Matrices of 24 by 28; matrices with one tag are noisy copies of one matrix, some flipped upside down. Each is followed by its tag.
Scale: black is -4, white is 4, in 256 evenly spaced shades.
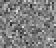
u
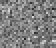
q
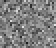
u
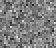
u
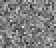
u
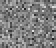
q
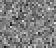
u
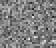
q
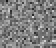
q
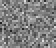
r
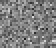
q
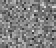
q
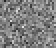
u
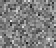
u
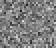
u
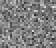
q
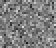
u
